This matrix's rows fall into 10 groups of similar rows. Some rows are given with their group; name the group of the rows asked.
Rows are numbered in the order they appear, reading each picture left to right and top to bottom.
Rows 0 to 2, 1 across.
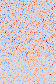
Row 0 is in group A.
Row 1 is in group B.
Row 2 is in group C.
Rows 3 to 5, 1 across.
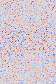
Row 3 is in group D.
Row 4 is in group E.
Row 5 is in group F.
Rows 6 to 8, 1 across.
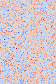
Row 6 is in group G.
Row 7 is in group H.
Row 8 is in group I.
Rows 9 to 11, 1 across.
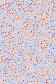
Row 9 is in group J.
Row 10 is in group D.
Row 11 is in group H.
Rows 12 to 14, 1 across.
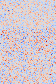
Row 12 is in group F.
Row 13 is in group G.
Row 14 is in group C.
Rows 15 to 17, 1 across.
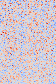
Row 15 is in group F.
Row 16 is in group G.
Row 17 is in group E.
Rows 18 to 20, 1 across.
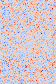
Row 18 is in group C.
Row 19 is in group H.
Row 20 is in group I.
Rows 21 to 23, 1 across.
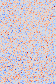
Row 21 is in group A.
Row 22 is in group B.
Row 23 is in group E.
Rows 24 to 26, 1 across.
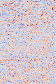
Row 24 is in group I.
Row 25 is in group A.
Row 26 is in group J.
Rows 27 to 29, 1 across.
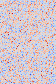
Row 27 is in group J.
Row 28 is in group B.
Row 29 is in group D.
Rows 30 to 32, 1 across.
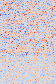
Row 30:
I
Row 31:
B
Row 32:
F
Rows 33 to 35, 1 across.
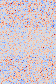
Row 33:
J
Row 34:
A
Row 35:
I
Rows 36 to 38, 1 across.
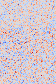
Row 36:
D
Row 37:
I
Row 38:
H
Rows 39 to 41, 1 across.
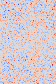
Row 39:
H
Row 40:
F
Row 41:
C
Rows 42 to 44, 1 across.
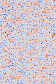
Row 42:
E
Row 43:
D
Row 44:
E
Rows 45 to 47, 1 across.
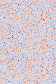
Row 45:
J
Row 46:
E
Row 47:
J
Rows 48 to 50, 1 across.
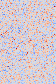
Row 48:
A
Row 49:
B
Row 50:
E
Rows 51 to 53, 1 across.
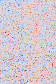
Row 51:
F
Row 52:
D
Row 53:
I
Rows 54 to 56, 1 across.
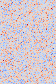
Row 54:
B
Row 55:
G
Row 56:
I
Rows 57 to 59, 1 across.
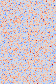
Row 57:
E
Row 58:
C
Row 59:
C
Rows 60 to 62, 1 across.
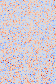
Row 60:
F
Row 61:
F
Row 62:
D
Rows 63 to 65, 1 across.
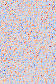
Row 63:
D
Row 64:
C
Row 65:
H
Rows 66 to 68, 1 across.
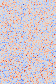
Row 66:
G
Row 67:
A
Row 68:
I
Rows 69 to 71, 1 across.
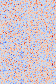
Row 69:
H
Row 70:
I
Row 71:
I
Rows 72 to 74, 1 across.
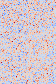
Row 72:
C
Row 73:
B
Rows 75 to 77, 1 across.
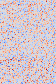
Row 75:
J
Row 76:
H
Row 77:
J
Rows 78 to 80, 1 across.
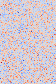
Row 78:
I
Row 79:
C
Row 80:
G
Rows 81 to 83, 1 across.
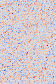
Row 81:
J
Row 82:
B
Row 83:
E
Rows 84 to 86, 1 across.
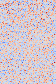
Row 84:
J
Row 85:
A
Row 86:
A
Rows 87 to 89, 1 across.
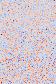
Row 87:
F
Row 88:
G
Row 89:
J
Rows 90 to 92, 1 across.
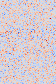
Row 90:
C
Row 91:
J
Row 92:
F
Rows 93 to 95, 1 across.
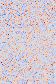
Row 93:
I
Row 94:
A
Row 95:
B
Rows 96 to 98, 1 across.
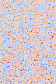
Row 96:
D
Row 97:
C
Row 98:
G
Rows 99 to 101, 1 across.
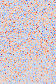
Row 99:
C
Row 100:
J
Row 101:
H
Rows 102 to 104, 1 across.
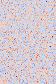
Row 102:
H
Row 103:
C
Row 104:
H
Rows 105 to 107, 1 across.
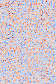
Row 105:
J
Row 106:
E
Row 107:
D
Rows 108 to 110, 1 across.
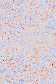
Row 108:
D
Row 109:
F
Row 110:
I
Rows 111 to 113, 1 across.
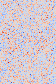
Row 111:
D
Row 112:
G
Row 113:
D
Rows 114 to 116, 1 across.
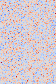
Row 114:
F
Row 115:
F
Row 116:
B
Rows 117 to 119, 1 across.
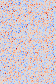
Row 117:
B
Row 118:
B
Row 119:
H
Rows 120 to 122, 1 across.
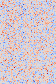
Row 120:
G
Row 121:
G
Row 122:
B
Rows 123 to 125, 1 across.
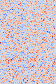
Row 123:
E
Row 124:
I
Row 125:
J
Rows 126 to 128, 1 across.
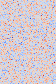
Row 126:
D
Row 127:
E
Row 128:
A
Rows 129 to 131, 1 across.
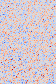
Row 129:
A
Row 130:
C
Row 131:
B
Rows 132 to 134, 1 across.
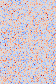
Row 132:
B
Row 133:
H
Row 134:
H
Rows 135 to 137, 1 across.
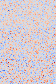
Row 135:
F
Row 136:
F
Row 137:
A
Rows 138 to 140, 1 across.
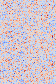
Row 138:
D
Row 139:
I
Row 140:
I
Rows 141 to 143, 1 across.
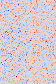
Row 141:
H
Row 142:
B
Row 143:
B
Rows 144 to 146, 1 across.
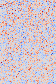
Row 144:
J
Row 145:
G
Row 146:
B
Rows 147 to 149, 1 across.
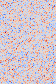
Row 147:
D
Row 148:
B
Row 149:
J
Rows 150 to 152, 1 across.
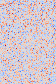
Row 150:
J
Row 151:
H
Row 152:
D
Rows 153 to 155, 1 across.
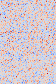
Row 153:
H
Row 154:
J
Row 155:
B
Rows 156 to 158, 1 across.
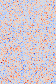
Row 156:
D
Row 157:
E
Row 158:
G
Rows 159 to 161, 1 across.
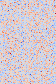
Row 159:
F
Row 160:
G
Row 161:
D
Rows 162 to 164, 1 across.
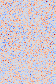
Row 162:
D
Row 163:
A
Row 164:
D
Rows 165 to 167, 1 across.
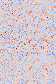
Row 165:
B
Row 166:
B
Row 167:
B
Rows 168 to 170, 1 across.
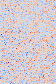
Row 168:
F
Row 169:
B
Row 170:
A
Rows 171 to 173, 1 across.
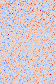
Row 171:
J
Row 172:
A
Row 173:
C
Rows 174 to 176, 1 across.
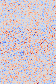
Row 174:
F
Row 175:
I
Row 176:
C
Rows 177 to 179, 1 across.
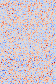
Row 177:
J
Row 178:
D
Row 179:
A
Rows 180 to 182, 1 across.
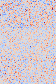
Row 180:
I
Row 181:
D
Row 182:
H
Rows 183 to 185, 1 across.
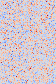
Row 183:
D
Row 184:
H
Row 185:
B
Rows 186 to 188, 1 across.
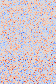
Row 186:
C
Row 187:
G
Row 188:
C
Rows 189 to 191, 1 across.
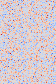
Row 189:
D
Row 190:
G
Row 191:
H
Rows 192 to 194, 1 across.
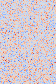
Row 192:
D
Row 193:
H
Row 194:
C
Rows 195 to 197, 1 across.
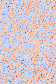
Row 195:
A
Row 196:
C
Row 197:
G
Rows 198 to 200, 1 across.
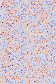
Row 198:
G
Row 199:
G
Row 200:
E
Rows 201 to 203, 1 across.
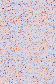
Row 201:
E
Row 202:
E
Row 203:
H
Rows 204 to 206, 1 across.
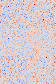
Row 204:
A
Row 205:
F
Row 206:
H
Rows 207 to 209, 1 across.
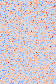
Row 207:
H
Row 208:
C
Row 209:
A
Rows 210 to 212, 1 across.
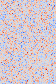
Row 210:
D
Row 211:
G
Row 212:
B
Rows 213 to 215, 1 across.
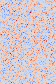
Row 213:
B
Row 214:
G
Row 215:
D
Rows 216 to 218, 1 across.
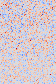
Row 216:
I
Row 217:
B
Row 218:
C
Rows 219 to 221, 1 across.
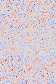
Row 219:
A
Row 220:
F
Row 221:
B
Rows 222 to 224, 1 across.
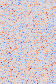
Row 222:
B
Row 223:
G
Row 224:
B
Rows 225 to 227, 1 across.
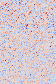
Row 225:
B
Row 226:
C
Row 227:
D
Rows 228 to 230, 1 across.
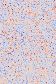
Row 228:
F
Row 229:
G
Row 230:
H
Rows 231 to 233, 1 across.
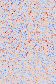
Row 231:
B
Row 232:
B
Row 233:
F
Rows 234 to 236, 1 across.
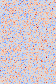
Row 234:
C
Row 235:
E
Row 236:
H
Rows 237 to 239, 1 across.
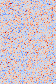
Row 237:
I
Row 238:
B
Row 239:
A
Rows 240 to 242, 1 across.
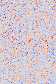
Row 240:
H
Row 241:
B
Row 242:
D
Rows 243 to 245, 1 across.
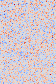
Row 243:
H
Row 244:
I
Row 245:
C
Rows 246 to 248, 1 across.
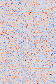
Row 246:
B
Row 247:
G
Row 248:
C
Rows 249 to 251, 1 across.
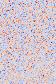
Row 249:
E
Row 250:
G
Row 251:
A
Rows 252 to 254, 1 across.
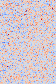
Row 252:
I
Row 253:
A
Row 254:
E
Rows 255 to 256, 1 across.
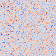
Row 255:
G
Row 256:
A
